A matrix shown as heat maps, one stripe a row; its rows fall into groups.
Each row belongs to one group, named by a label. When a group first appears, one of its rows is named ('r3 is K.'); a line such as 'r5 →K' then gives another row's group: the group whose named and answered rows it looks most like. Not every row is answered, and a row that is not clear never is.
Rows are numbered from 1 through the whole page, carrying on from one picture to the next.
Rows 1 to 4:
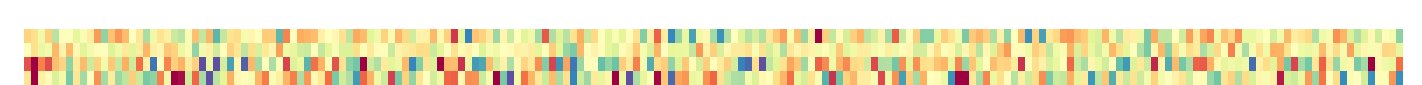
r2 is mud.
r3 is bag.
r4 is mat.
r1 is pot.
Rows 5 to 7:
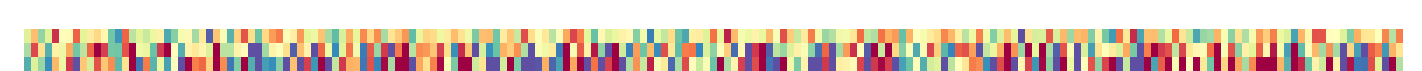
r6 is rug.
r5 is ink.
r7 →rug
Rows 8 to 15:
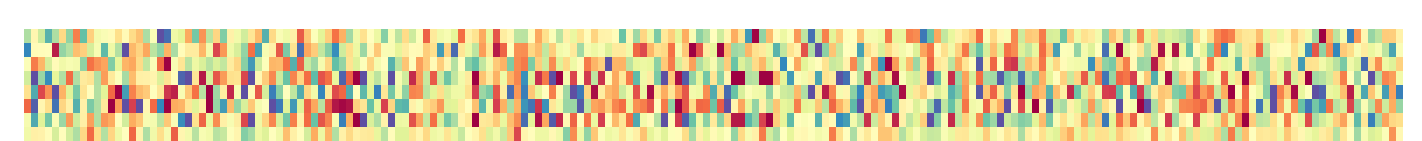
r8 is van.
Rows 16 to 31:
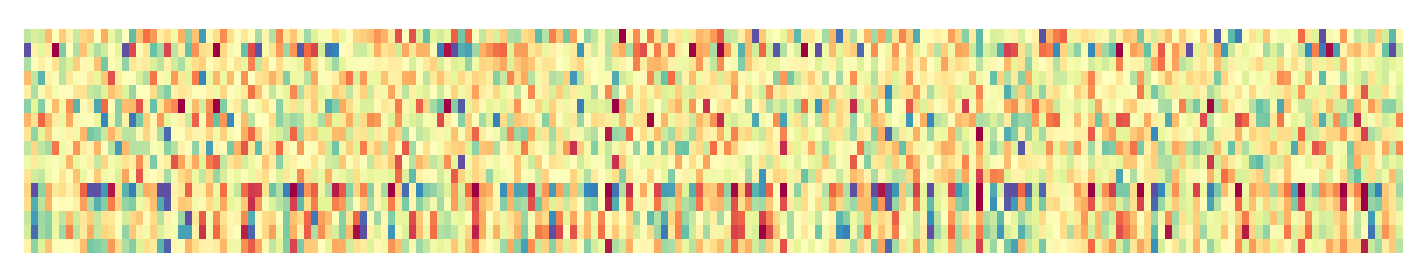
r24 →ink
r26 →pot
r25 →pot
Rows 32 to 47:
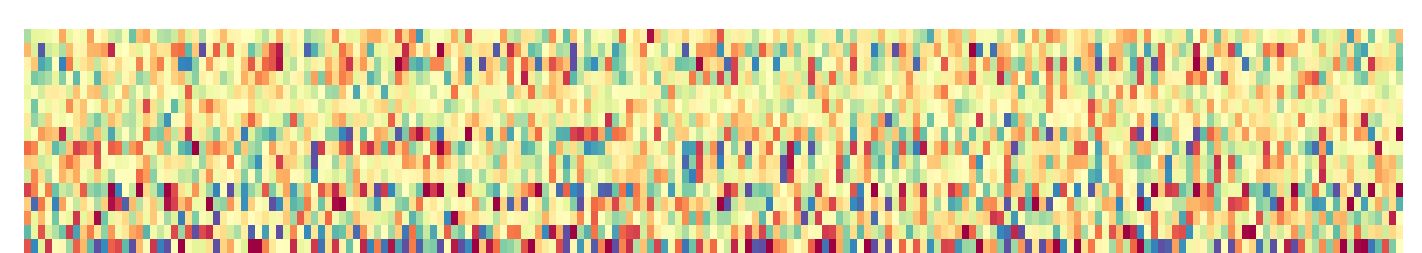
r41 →mud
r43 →bag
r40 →mud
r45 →pot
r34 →mud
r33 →mud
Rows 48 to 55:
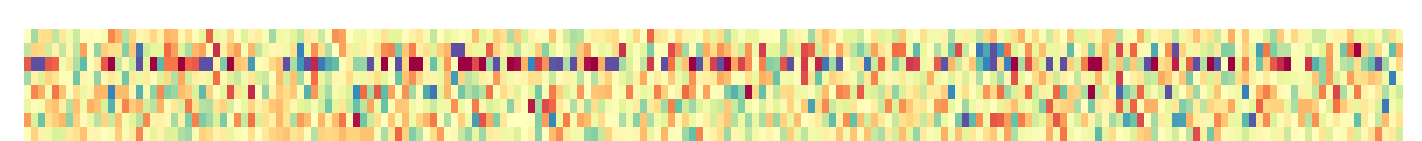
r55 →mud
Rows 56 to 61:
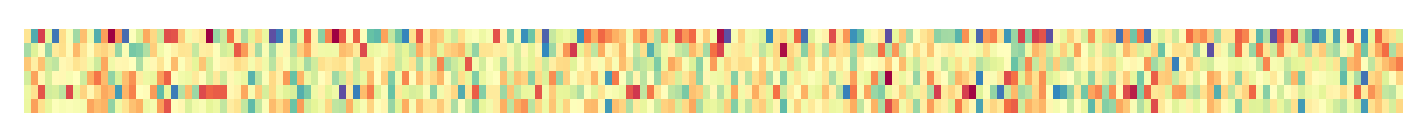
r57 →ink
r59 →rug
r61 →rug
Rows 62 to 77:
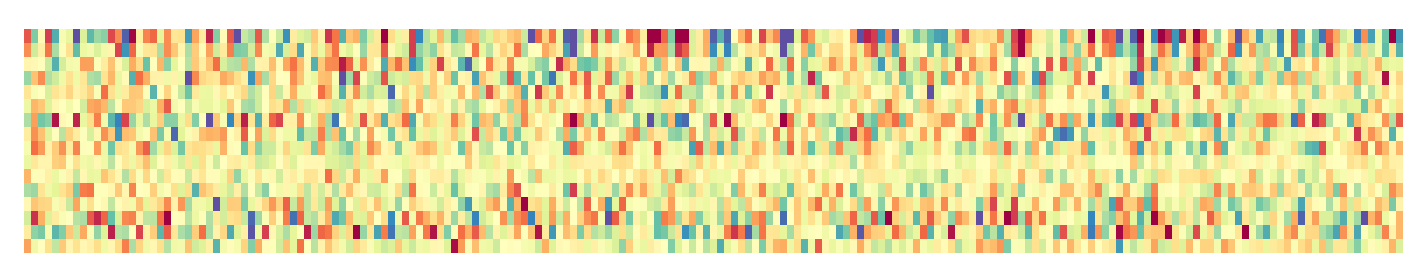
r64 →mud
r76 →bag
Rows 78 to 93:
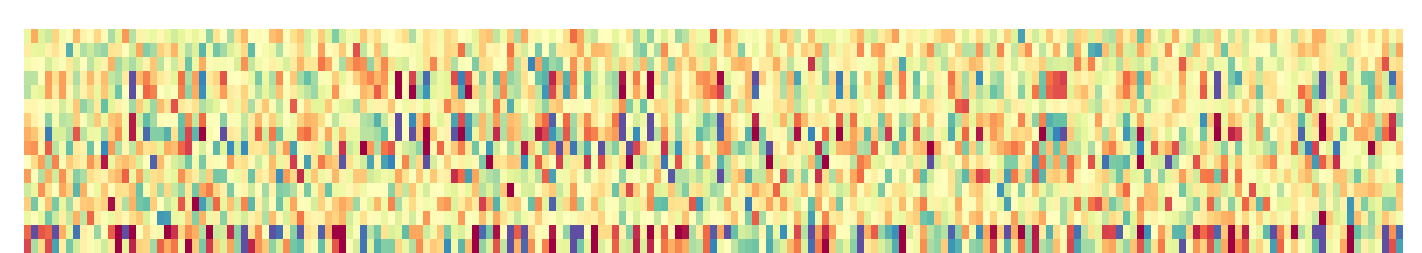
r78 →ink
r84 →van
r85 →van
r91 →van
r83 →mat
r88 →pot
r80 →ink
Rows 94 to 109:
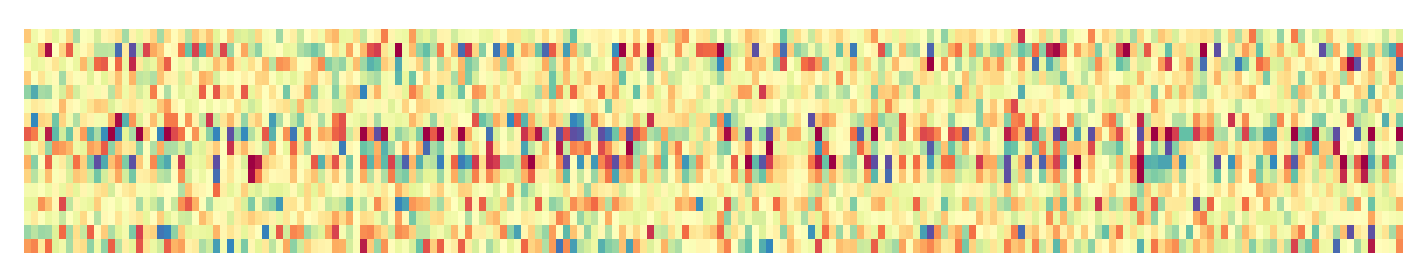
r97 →van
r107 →mud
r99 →rug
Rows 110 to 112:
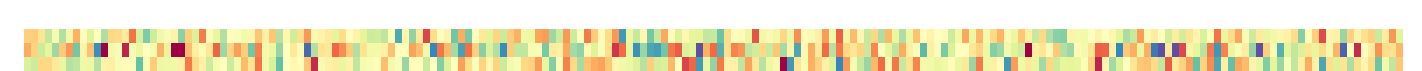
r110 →van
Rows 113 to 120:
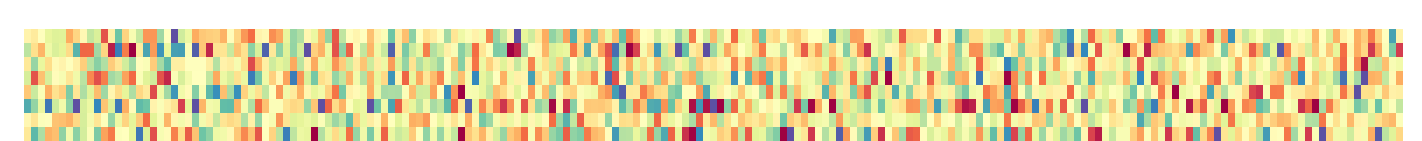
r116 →rug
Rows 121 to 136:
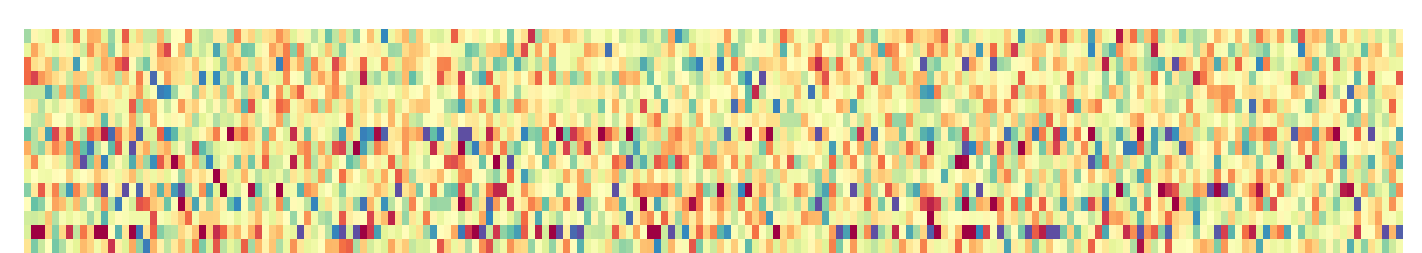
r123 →pot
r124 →bag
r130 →mat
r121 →ink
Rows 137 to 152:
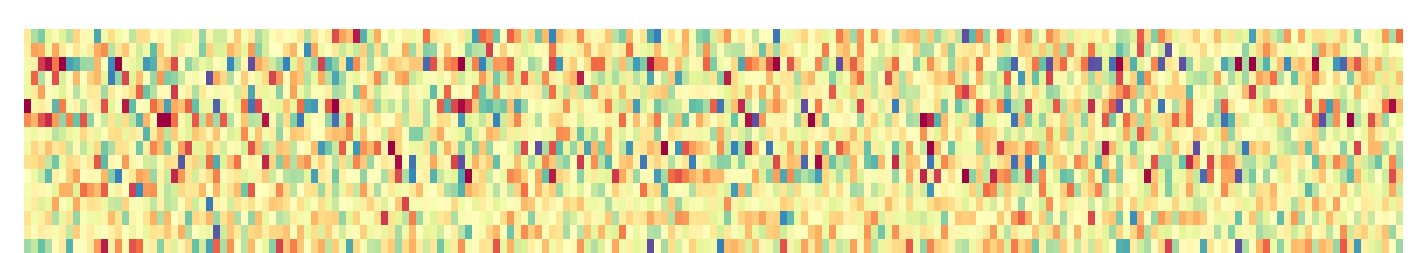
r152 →van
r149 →ink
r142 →pot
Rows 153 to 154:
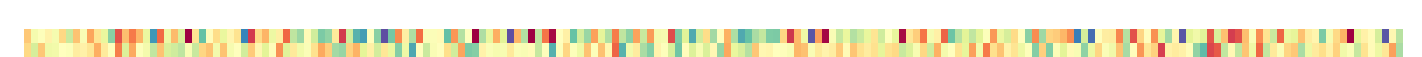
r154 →van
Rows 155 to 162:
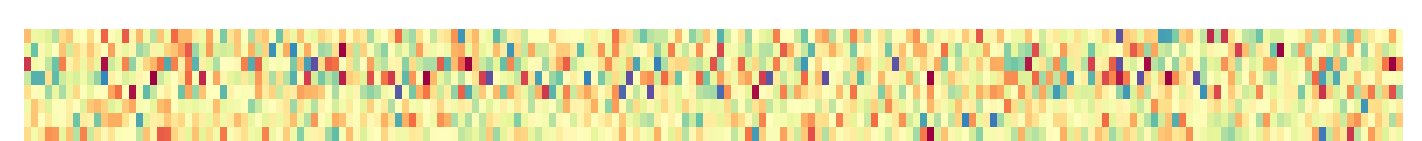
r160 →rug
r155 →pot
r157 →pot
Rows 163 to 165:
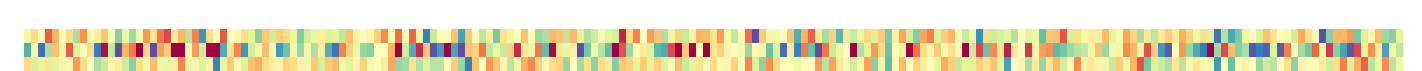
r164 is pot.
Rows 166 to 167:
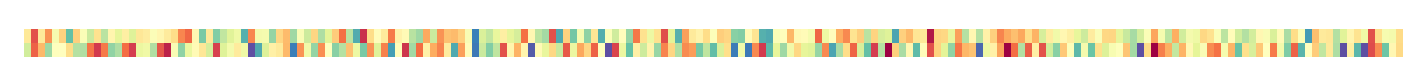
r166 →bag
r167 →rug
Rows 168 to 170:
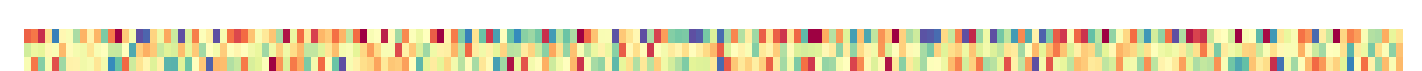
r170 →ink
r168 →pot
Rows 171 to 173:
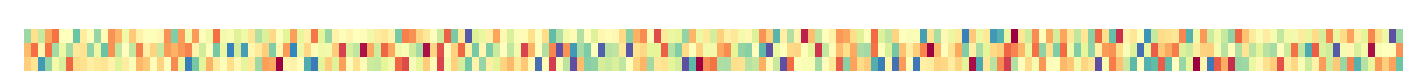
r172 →bag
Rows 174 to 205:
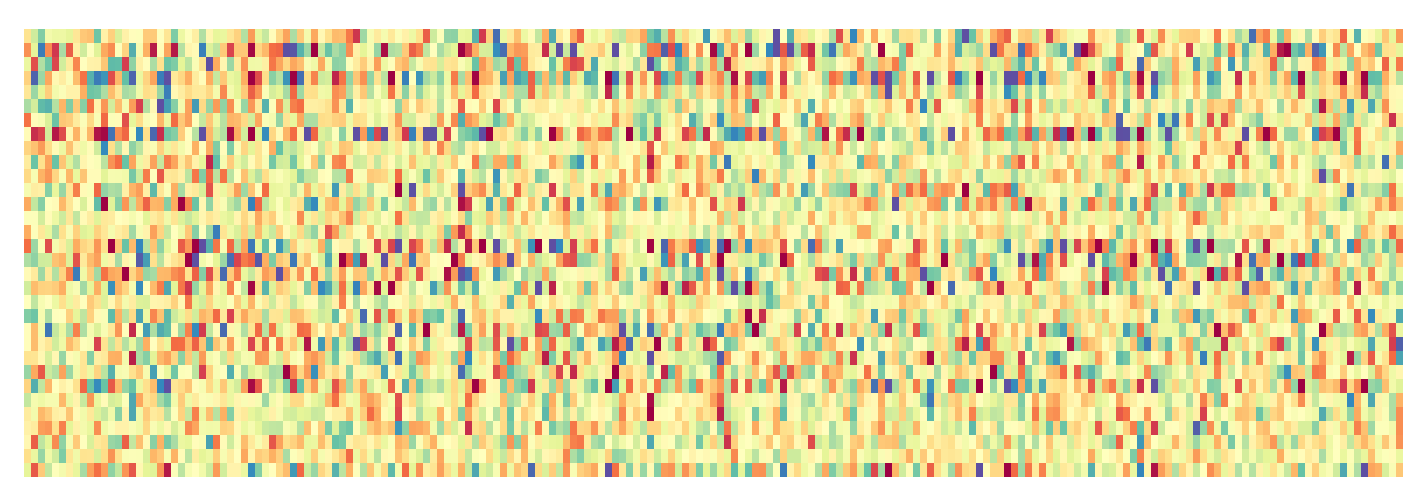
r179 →van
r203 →ink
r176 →ink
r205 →rug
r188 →pot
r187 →mud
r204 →mud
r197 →van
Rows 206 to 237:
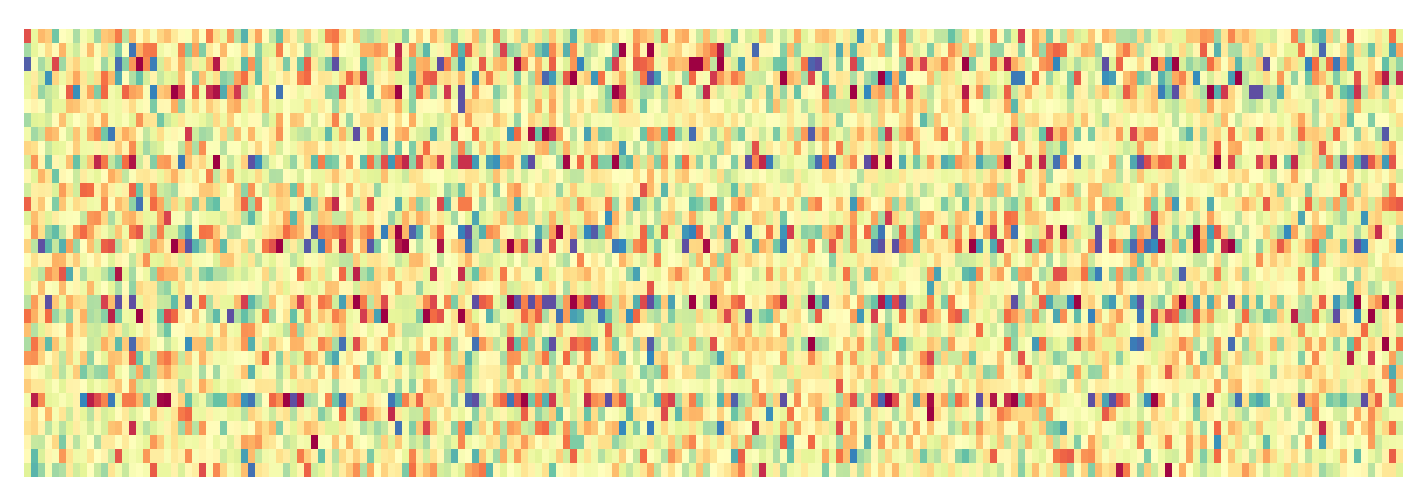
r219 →rug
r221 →mud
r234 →van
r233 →bag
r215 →rug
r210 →pot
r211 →pot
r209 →ink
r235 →mud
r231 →van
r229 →van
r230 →mat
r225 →ink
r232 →rug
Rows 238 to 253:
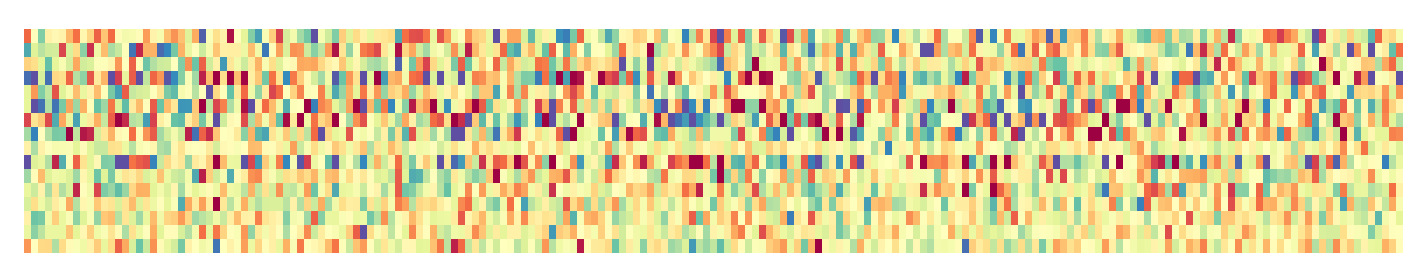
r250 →rug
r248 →mud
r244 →pot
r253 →pot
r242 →ink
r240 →van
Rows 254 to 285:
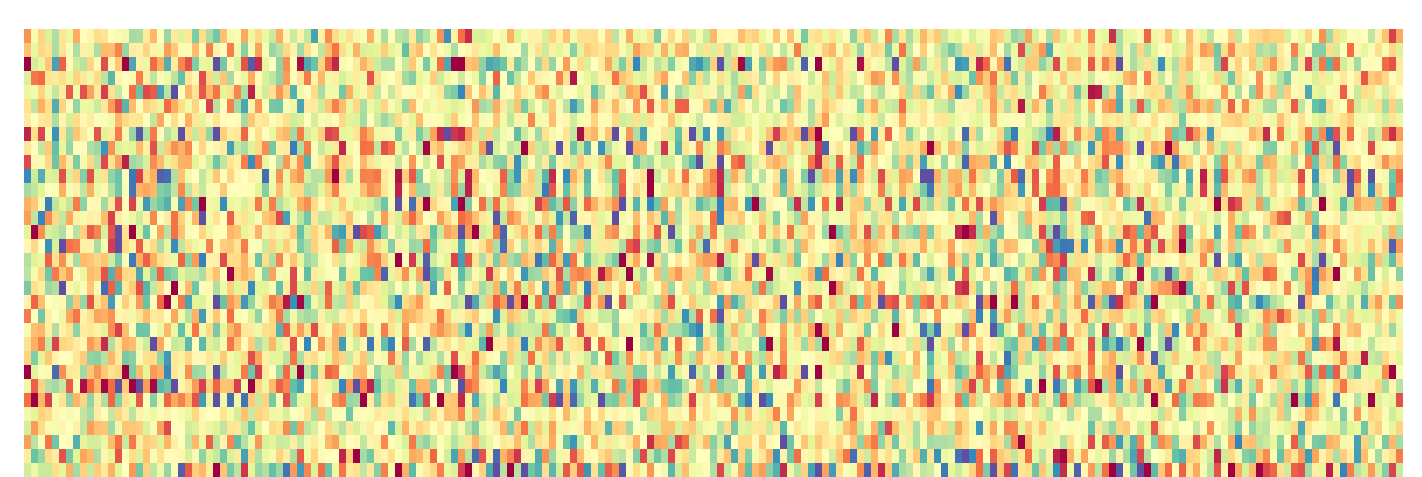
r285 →rug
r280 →bag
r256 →pot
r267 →mud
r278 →pot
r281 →mat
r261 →pot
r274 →mud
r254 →pot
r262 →bag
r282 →rug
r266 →van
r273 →rug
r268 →mat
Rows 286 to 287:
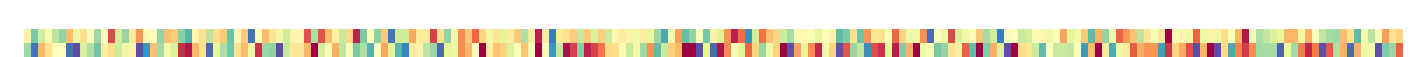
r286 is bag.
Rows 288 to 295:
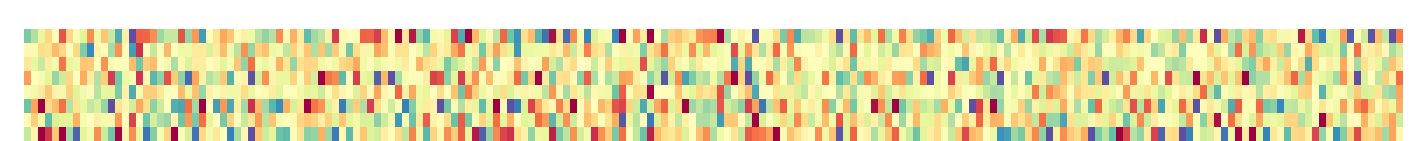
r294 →van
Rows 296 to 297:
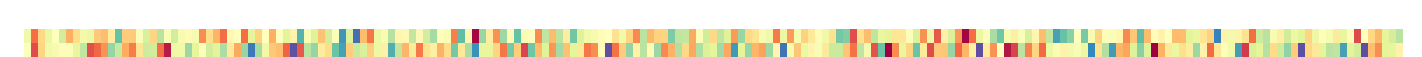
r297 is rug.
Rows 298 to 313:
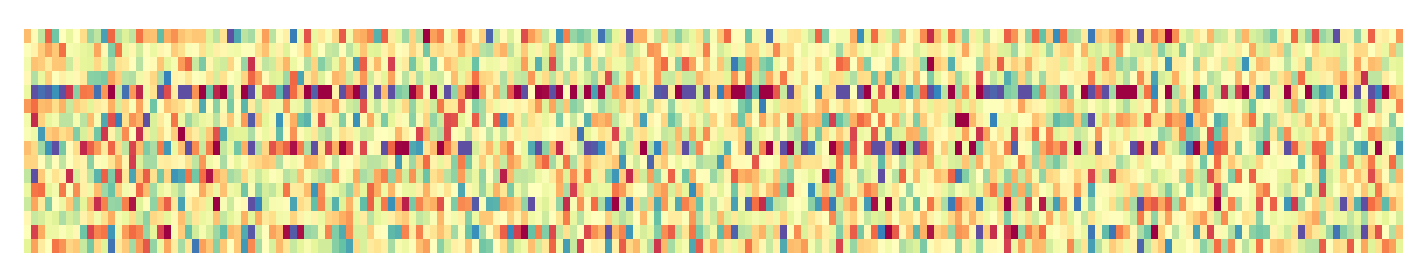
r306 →mud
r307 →van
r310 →rug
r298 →bag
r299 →mat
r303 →bag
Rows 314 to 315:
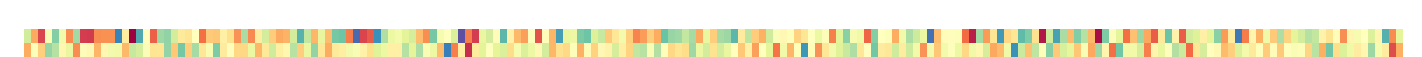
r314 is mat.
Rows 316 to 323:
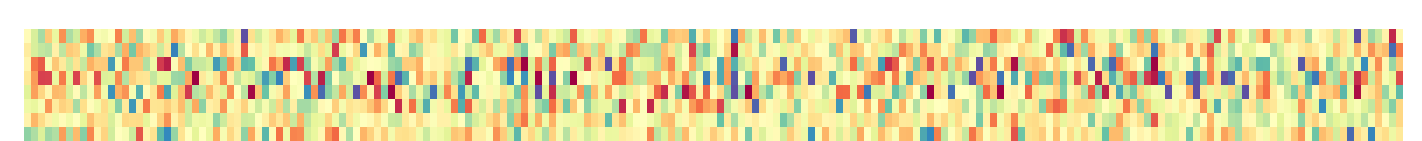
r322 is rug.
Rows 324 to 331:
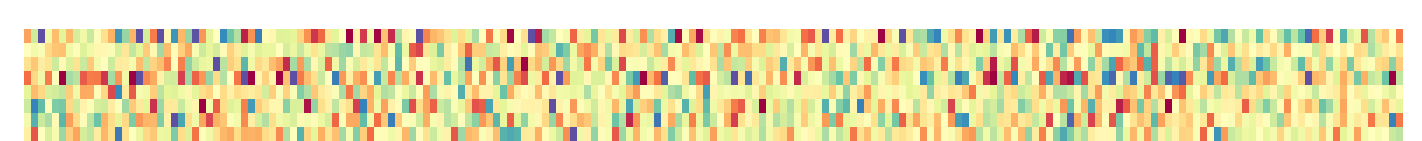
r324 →ink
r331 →mat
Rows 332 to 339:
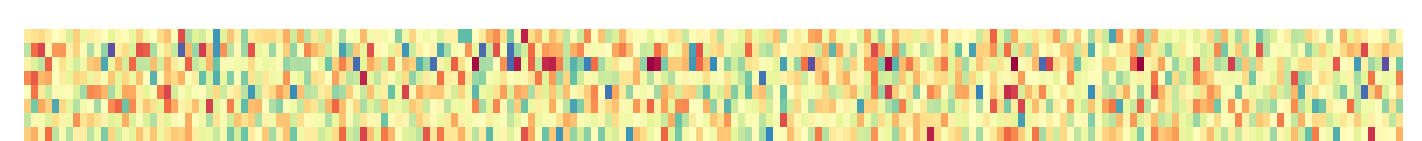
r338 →ink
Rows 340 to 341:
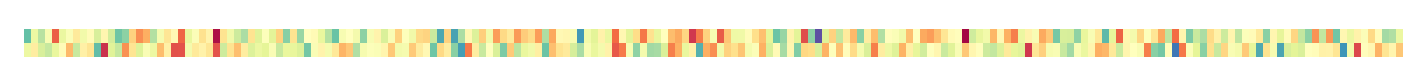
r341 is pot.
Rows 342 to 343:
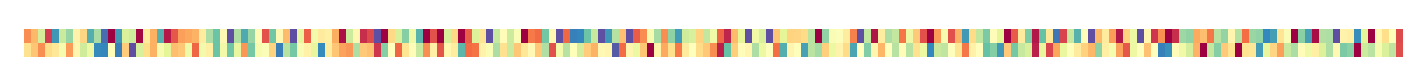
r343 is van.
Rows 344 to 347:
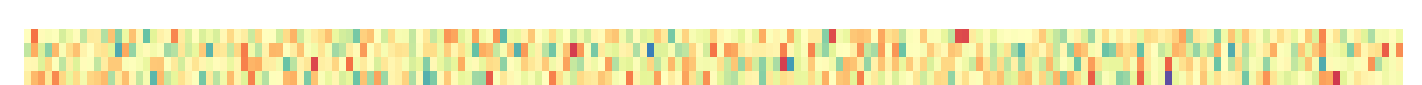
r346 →mud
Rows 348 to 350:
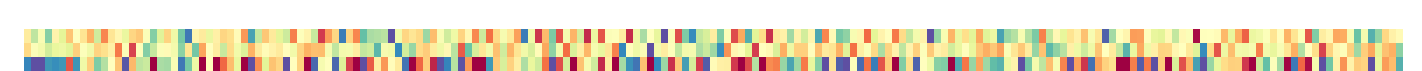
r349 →van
